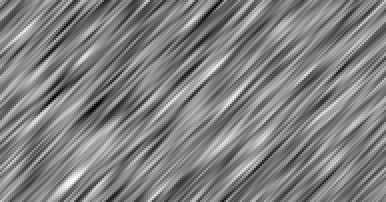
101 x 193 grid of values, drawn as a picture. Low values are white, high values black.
The values follow a bell shape. The halves do not mirror each other. No overall slope runs across the table. Overall the values sit about 50% of the way up the scale. No row or column stands out. The grain runs diagonally up to the right.
